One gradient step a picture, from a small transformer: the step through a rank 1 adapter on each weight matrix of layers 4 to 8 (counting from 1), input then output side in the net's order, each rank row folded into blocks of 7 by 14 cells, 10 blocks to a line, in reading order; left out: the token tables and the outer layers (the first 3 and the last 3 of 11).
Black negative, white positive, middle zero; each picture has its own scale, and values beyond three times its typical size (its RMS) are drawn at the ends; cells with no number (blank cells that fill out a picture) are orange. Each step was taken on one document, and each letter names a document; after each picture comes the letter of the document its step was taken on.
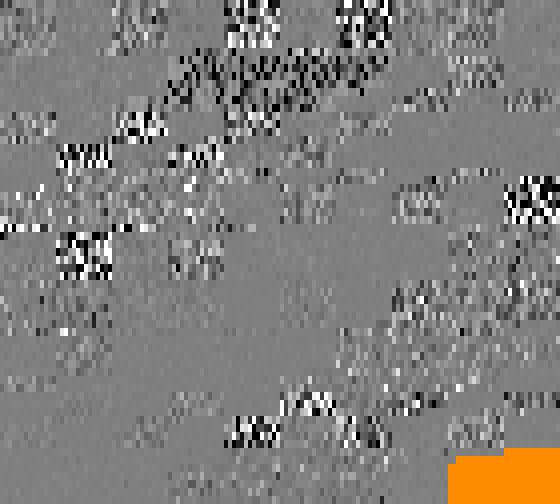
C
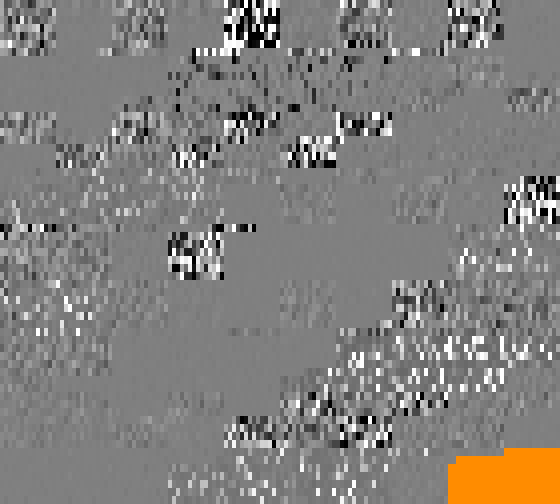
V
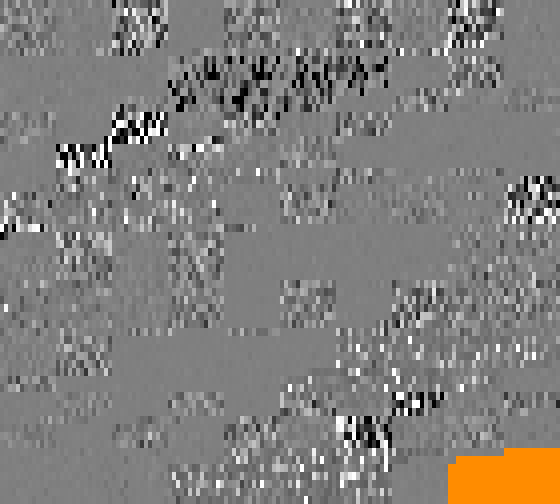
C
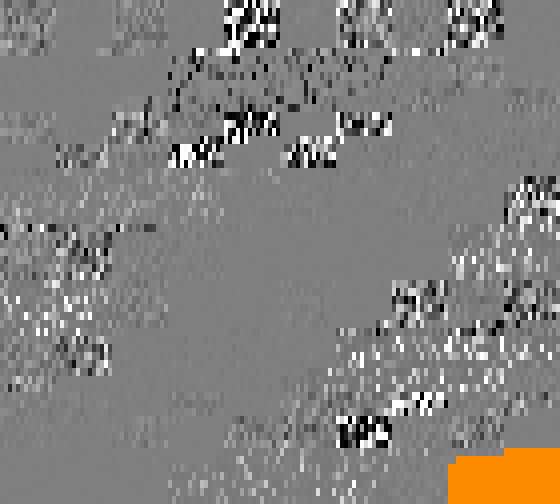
V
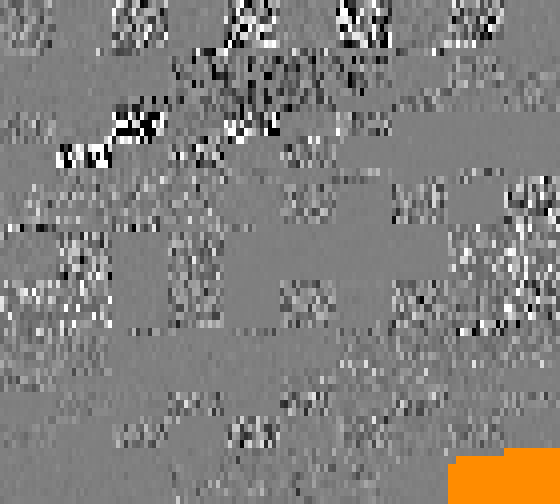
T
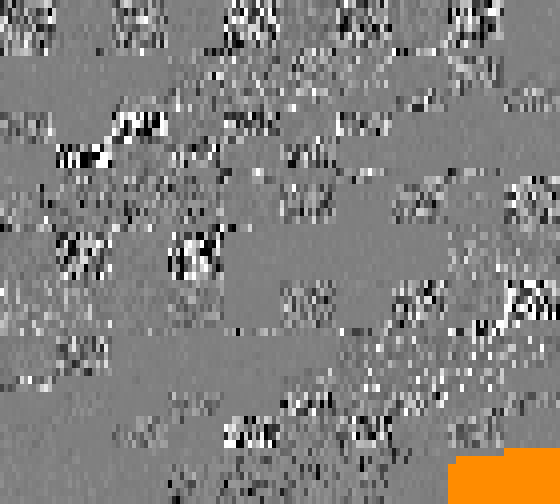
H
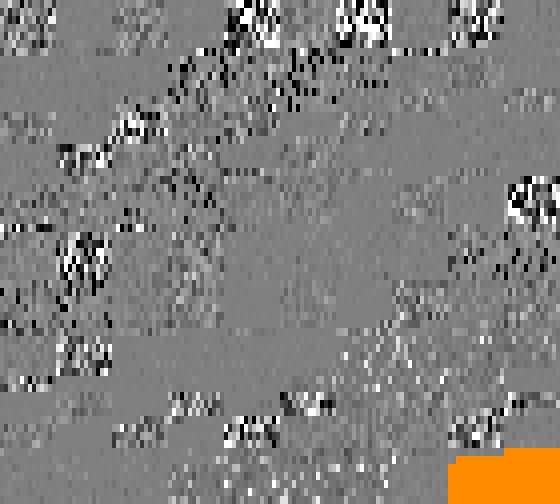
H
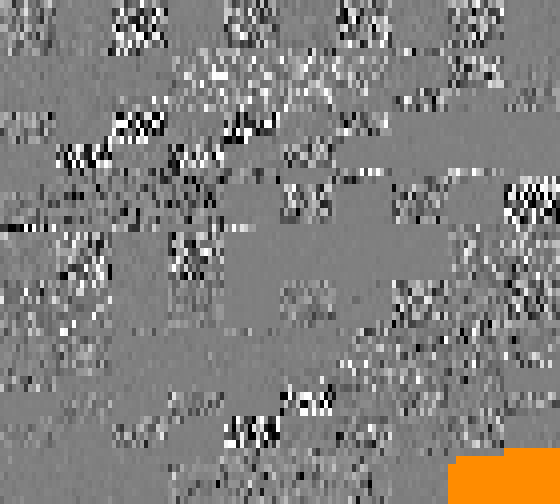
T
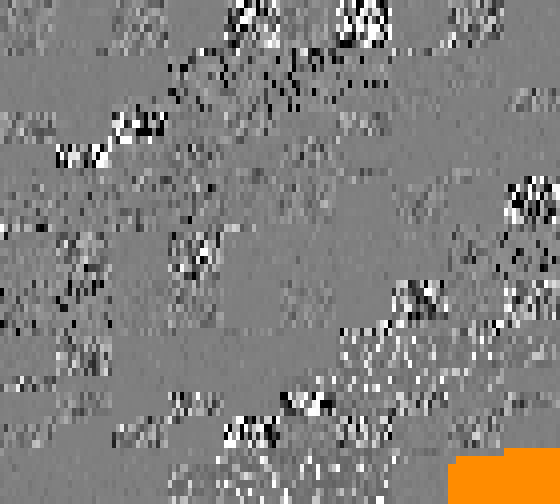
H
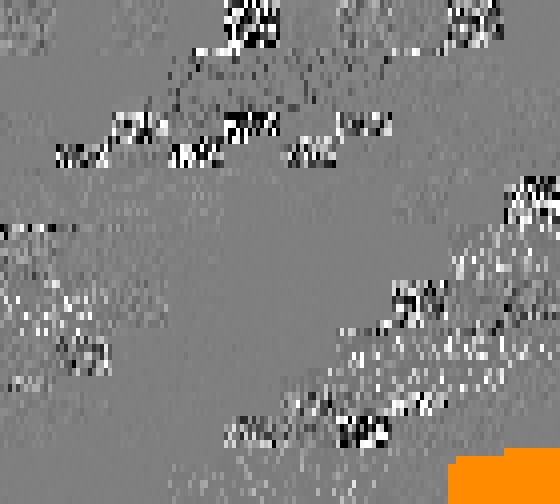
V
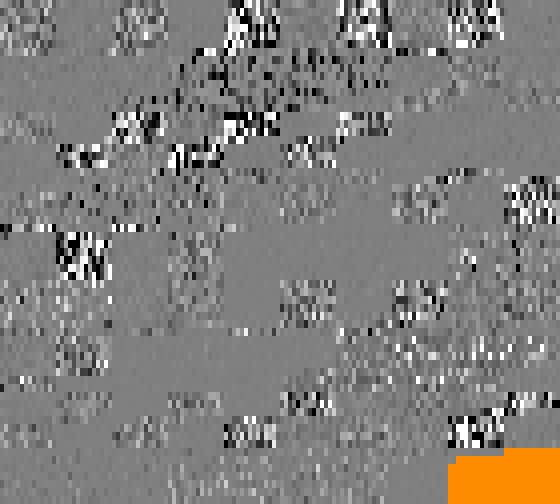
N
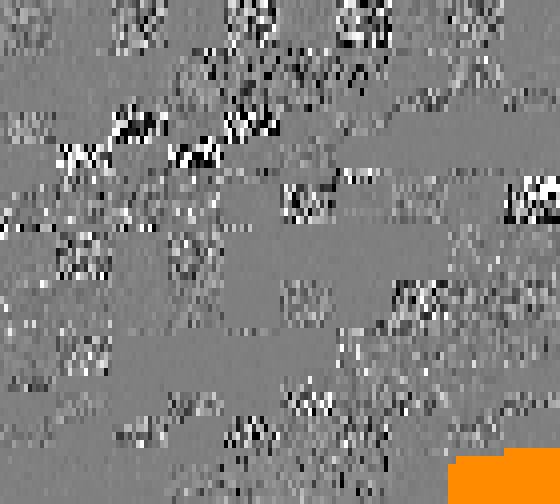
C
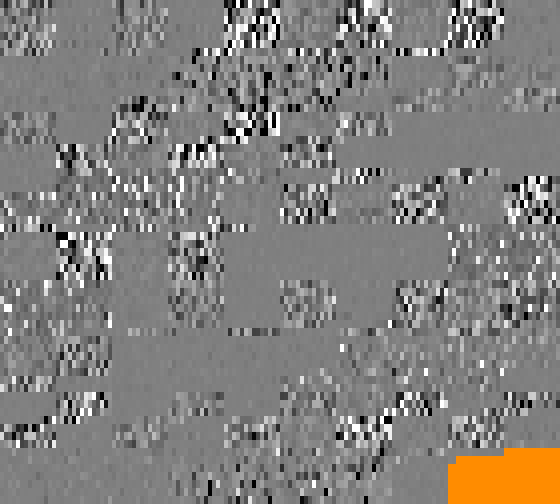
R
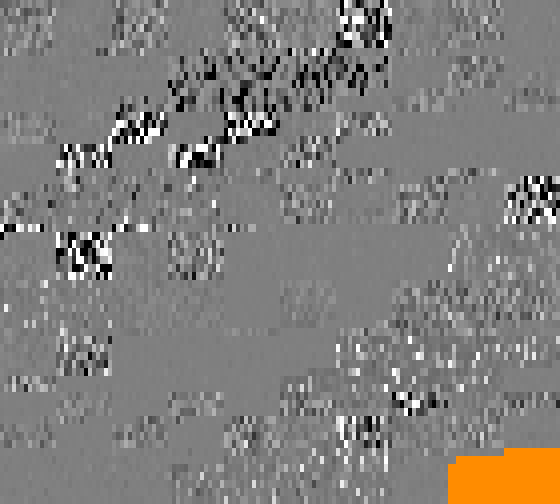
C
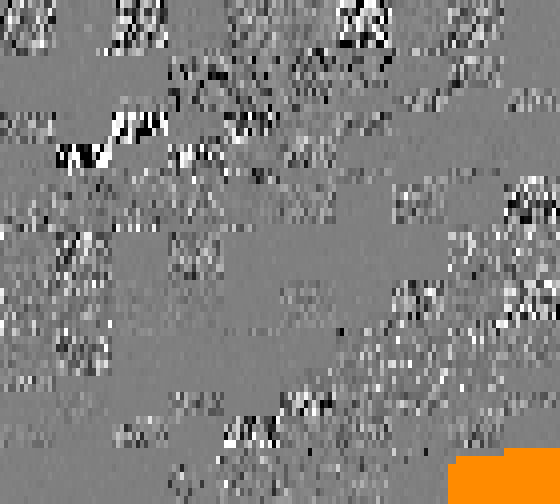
H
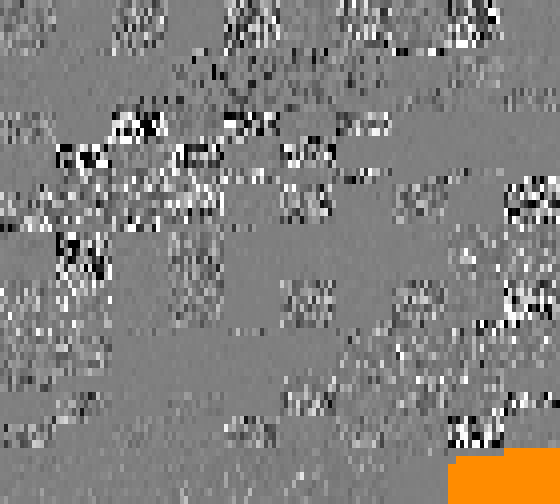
N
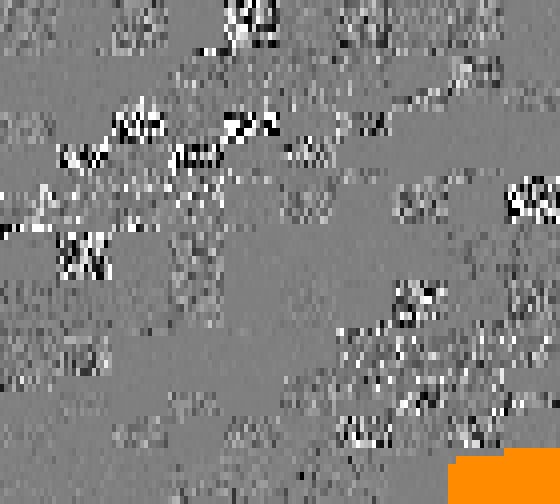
N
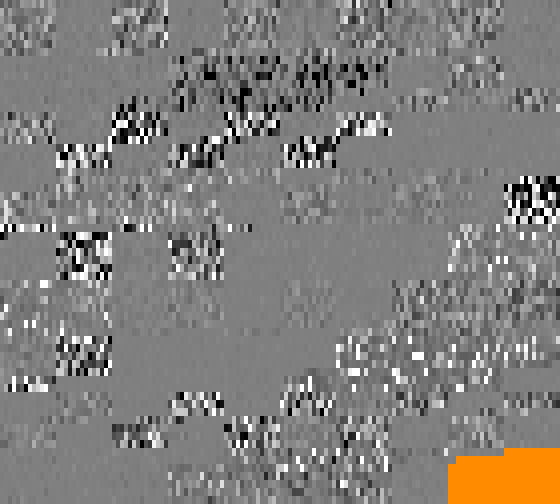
C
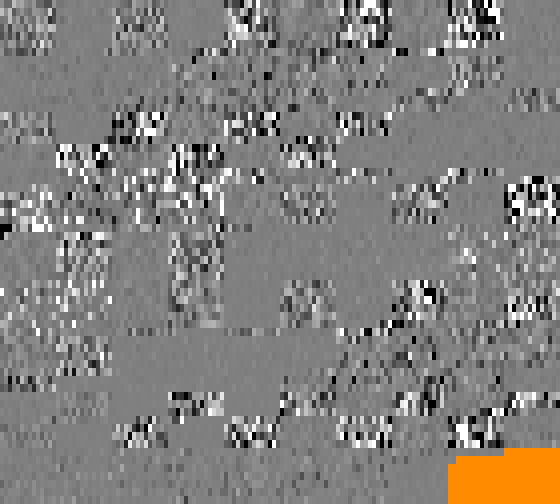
N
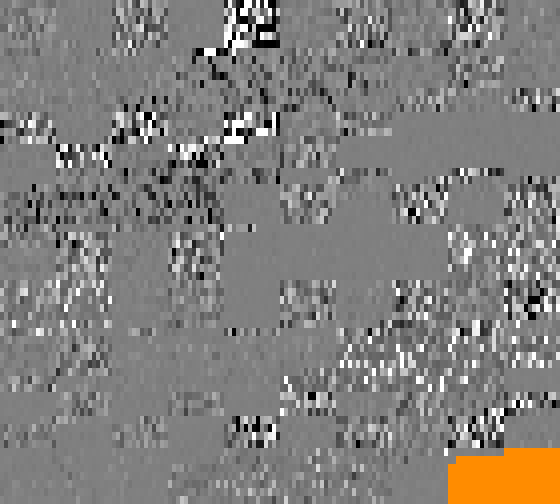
T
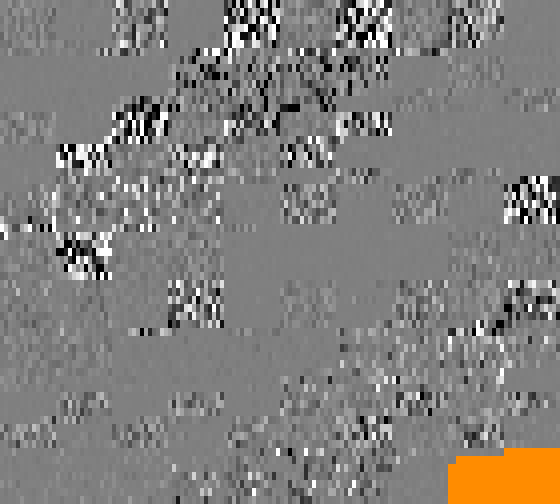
R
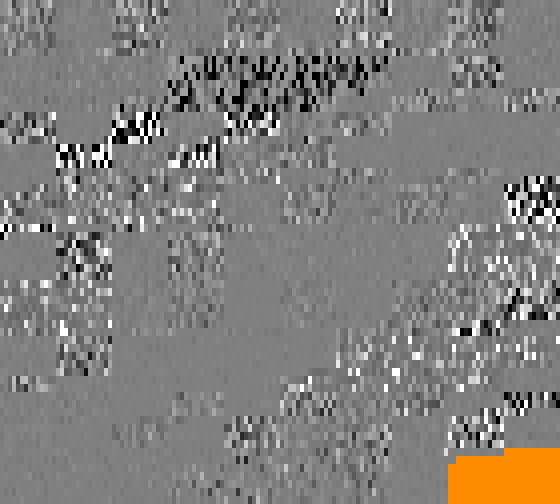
C
